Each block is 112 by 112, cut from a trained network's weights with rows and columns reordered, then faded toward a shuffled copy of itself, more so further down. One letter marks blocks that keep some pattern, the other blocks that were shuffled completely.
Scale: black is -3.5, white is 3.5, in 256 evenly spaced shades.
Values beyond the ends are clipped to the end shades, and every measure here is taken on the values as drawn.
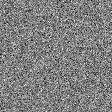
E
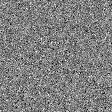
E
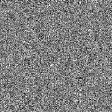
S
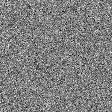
E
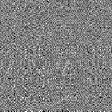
S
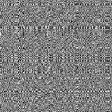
S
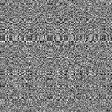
S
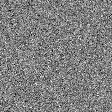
E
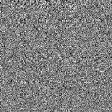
S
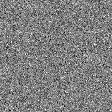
E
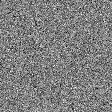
E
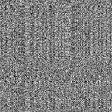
S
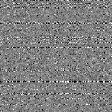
S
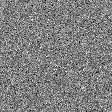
E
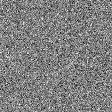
E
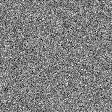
E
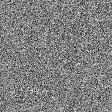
E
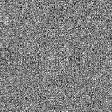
S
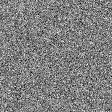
E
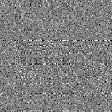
S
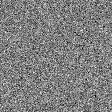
E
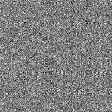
S
